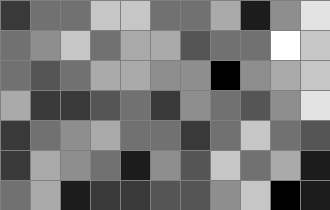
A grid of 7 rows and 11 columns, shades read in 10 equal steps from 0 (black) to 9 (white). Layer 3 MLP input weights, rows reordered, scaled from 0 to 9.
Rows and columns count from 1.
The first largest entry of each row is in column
11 10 11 11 9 8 9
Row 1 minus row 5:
0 0 -1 1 3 0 2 2 -6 1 5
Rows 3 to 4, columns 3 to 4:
4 6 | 2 3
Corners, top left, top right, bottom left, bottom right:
2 8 4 1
